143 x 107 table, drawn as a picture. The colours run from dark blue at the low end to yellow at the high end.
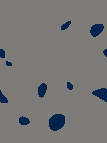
The halves do not mirror each other. The ninth with the lowest average is the bottom middle. There is no overall slope.
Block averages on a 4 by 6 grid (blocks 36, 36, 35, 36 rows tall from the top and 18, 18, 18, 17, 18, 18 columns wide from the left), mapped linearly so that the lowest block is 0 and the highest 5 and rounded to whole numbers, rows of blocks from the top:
555351 / 355554 / 352451 / 533055
